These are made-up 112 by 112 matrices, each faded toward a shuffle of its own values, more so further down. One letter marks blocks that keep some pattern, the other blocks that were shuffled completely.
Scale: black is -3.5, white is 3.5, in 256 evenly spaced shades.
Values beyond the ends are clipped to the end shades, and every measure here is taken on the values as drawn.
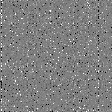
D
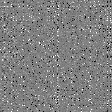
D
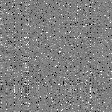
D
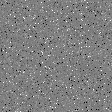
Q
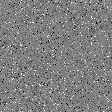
Q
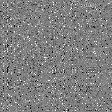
D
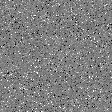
Q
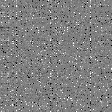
D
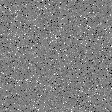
Q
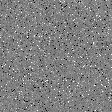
Q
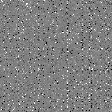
D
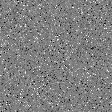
Q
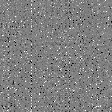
D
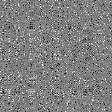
D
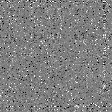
D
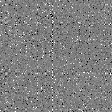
D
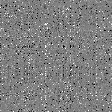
D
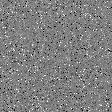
Q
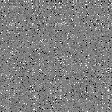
D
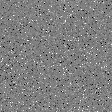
Q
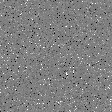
Q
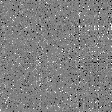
D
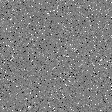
Q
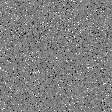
Q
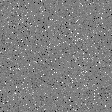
Q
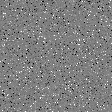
Q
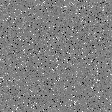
Q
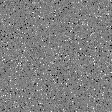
Q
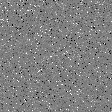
Q
